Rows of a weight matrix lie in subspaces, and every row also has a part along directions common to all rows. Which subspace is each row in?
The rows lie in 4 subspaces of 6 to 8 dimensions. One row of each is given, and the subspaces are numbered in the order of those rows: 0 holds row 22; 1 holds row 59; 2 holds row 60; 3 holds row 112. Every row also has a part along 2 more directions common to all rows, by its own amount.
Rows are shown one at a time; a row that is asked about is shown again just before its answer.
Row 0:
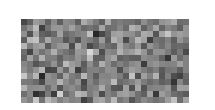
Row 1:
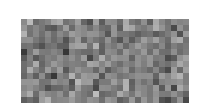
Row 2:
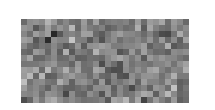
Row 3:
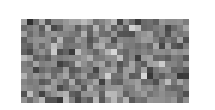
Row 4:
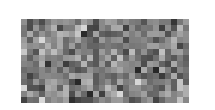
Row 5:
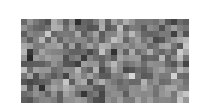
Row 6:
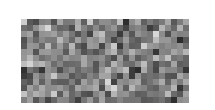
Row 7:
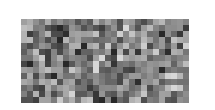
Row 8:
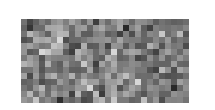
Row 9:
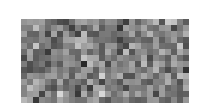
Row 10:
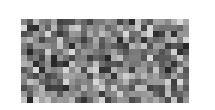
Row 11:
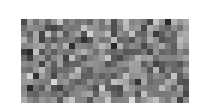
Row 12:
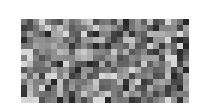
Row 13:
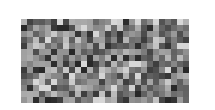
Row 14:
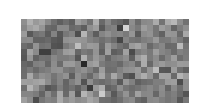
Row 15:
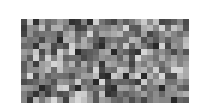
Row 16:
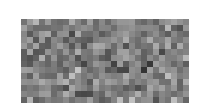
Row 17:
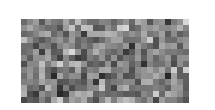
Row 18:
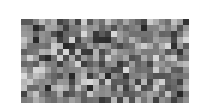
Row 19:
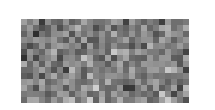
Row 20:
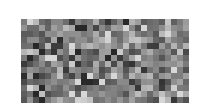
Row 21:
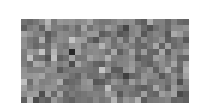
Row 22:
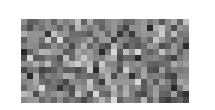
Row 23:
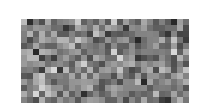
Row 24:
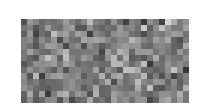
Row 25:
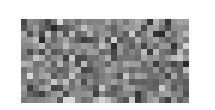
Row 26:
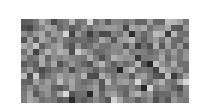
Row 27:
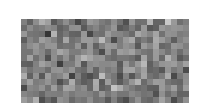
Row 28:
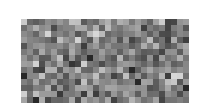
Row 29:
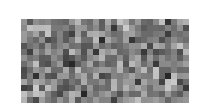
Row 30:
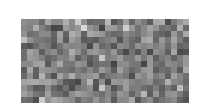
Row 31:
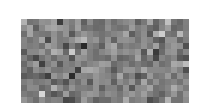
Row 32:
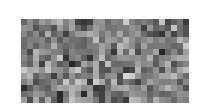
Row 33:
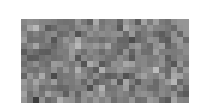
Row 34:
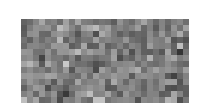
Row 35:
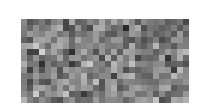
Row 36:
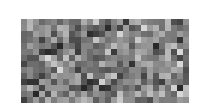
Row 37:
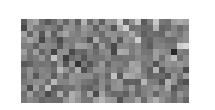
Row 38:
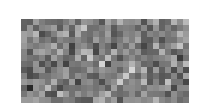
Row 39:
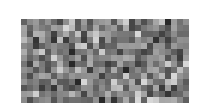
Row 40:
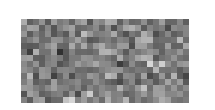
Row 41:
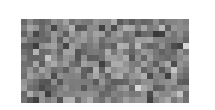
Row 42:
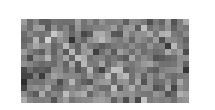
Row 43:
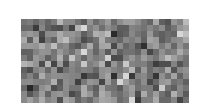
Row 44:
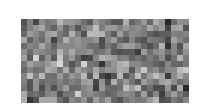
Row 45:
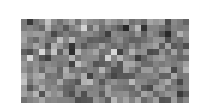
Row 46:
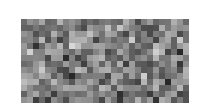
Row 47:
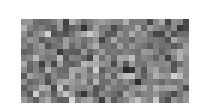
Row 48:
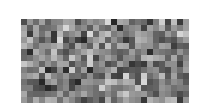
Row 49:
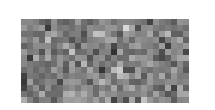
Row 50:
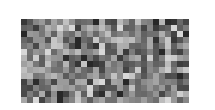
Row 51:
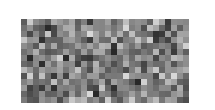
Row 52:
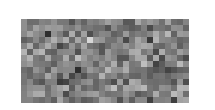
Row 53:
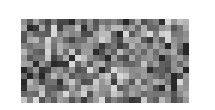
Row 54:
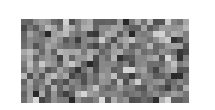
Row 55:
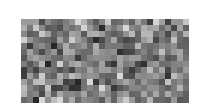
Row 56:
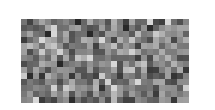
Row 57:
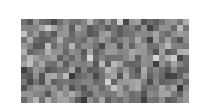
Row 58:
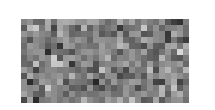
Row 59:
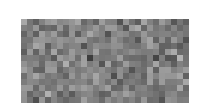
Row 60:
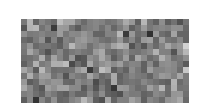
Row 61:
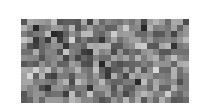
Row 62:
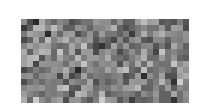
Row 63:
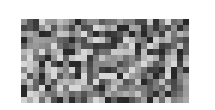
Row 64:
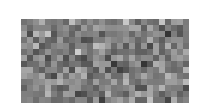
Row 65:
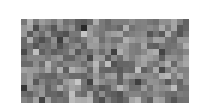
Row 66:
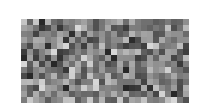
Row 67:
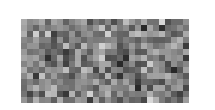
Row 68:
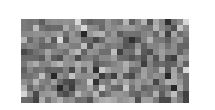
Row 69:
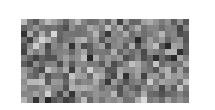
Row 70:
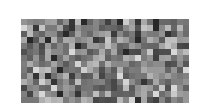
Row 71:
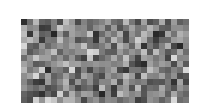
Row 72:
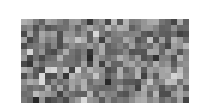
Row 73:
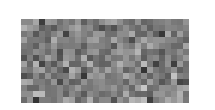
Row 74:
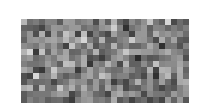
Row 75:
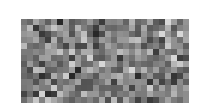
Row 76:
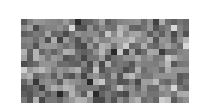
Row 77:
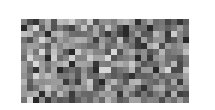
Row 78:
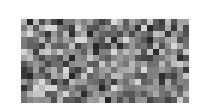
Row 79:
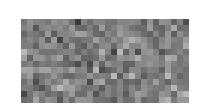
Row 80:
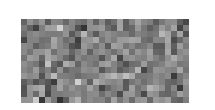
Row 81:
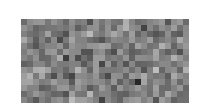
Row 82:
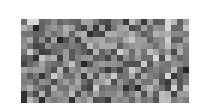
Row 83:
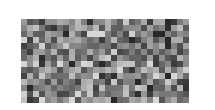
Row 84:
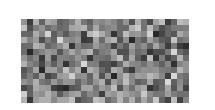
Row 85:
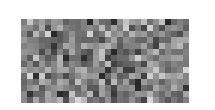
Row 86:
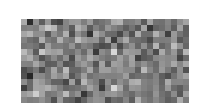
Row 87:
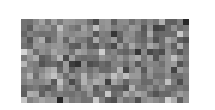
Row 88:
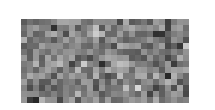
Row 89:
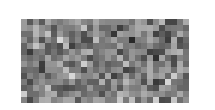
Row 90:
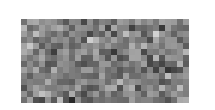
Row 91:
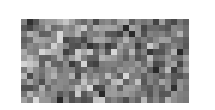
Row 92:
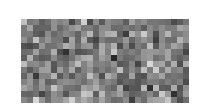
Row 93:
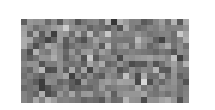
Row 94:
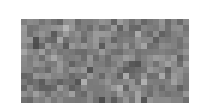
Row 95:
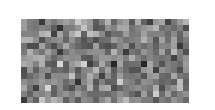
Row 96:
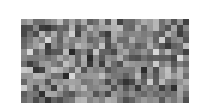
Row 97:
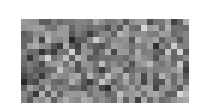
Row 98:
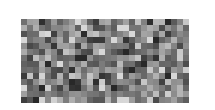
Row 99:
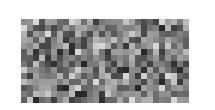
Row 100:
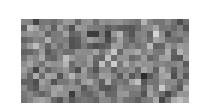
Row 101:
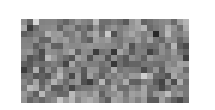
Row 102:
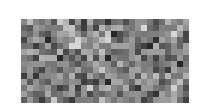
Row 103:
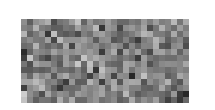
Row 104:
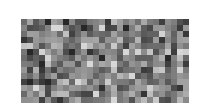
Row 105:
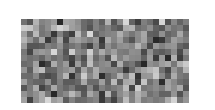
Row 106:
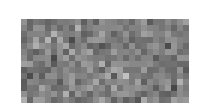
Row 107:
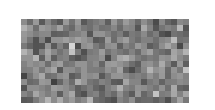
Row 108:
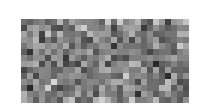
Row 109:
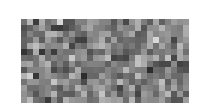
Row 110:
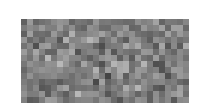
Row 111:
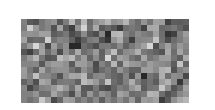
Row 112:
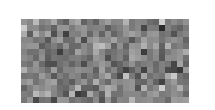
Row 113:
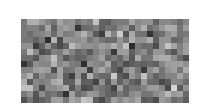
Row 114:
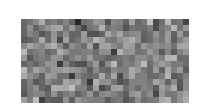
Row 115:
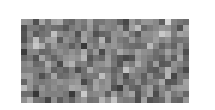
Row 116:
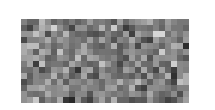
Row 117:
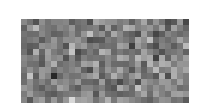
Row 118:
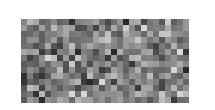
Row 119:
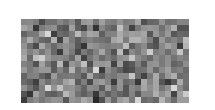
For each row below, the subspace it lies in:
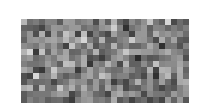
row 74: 1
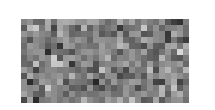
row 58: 2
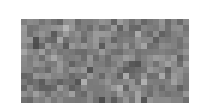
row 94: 1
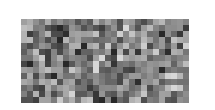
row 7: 0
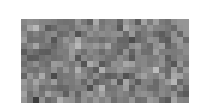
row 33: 0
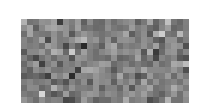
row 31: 1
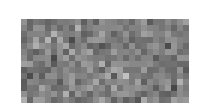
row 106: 2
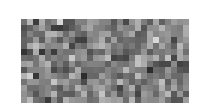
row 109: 1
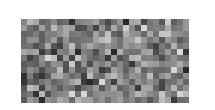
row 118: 2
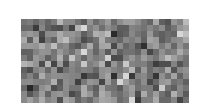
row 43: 1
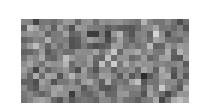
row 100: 2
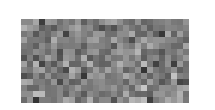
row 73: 3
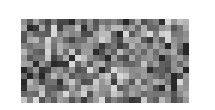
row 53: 2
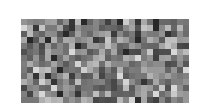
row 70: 1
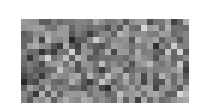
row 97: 2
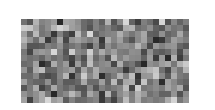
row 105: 1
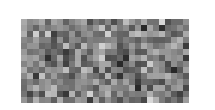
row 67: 3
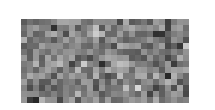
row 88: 3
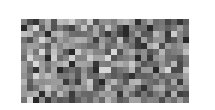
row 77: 2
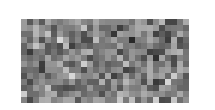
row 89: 2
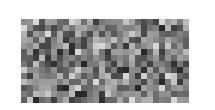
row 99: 3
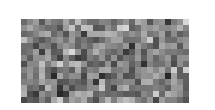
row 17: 0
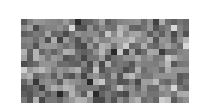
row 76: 0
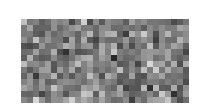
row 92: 3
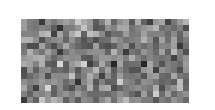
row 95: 0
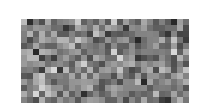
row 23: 1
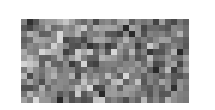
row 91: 0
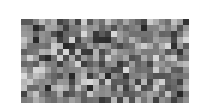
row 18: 2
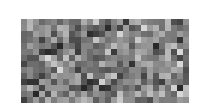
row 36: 2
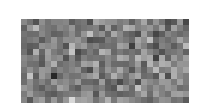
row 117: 3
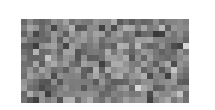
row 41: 3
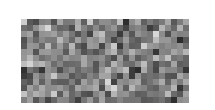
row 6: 1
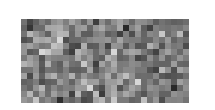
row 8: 0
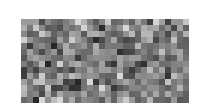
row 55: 0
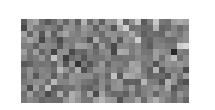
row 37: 1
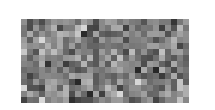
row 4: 0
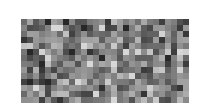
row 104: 0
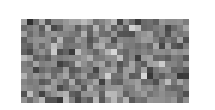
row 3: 3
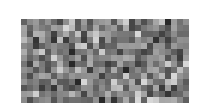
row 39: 1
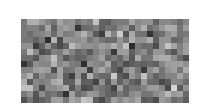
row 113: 2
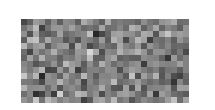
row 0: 1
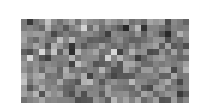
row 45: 2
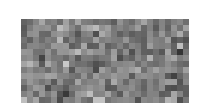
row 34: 0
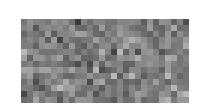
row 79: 0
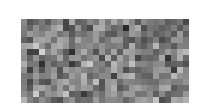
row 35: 0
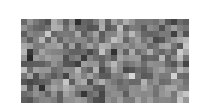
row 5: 0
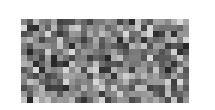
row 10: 2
